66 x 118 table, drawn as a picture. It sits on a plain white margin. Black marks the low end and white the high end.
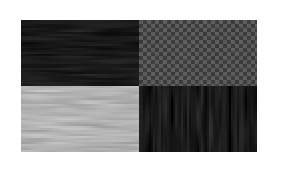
The table splits into 2 rows of 2 panels. Panel 1,1: very low, streaked across, faint in contrast. Panel 1,2: low, checkered. Panel 2,1: high, streaked across, faint in contrast. Panel 2,2: very low, streaked downward, faint in contrast.
